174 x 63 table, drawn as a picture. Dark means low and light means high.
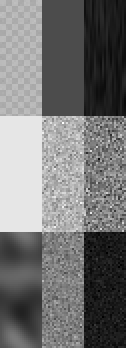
It is made of 3 by 3 panels. Panel 1,1: high, checkered, faint in contrast. Panel 1,2: low, flat. Panel 1,3: very low, streaked downward, faint in contrast. Panel 2,1: very high, flat. Panel 2,2: high, fine-grained. Panel 2,3: middling, fine-grained, strong in contrast. Panel 3,1: low, smooth. Panel 3,2: middling, fine-grained. Panel 3,3: very low, fine-grained, faint in contrast.
